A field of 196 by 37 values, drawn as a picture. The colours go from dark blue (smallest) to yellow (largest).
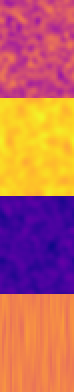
It is made of 4 by 1 panels. Panel 1,1: middling, blotchy. Panel 2,1: very high, blotchy, faint in contrast. Panel 3,1: very low, blotchy, faint in contrast. Panel 4,1: high, streaked downward, faint in contrast.
